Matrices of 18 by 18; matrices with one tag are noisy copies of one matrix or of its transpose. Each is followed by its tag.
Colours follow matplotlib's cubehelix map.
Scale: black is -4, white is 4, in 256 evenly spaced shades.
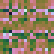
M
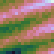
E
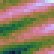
E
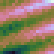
E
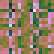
M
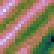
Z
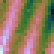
E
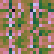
M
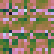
M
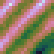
Z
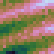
E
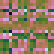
M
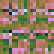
M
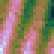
E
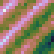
Z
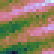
E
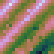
Z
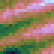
E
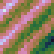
Z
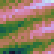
E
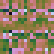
M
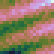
E
